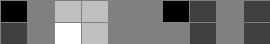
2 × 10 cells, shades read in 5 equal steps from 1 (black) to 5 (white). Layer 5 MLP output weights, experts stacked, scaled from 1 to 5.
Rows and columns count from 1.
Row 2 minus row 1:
1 0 1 0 0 0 2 0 0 0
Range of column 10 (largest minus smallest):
0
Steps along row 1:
up up same down same down up up down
